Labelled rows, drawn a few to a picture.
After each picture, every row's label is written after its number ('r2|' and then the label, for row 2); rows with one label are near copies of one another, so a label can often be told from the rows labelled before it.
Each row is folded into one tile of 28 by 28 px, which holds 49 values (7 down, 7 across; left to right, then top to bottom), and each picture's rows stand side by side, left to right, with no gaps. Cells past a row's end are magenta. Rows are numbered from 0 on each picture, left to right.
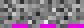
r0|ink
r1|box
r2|ink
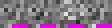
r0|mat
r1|mat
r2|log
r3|mat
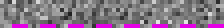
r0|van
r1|log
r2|mat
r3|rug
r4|mat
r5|box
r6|box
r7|ink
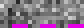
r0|rug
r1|box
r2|log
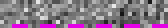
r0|box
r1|log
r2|box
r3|log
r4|rug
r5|van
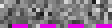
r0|rug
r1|mat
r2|log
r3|van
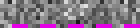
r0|van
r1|ink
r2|log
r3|rug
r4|van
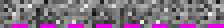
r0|ink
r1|rug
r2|box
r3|rug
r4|rug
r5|box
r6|ink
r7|ink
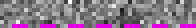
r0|box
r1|log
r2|van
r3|log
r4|rug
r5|box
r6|van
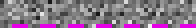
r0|log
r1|ink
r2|box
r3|mat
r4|box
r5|mat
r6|box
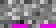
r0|log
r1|box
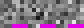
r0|ink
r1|mat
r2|box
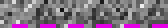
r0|box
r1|rug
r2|mat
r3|rug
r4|mat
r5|rug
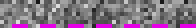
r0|box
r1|van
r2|rug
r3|rug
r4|box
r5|ink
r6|rug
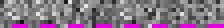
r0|log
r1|log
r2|van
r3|rug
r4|log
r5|mat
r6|ink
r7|ink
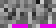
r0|mat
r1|van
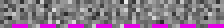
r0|ink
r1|van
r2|box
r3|mat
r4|van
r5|log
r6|van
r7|ink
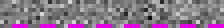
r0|box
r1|ink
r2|box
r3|box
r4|mat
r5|ink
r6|log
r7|box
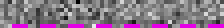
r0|van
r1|rug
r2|ink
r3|mat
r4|log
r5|log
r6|box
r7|log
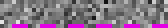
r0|box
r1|mat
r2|rug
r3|ink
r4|box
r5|van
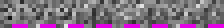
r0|ink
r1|mat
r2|mat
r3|rug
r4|log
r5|rug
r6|mat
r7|rug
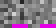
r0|ink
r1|box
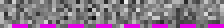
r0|van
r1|box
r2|ink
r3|ink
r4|van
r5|log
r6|rug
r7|log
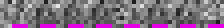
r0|van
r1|rug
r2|rug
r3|rug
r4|ink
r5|rug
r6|rug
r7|log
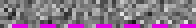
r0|mat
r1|log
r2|mat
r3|van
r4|log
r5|box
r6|box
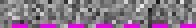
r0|log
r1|ink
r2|van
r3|mat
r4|box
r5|rug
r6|van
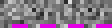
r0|log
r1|mat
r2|van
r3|mat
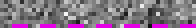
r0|ink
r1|mat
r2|log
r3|box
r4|mat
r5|rug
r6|log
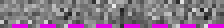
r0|box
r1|box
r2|mat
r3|van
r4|rug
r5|log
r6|van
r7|mat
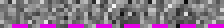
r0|van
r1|box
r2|ink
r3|van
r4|rug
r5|van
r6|rug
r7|box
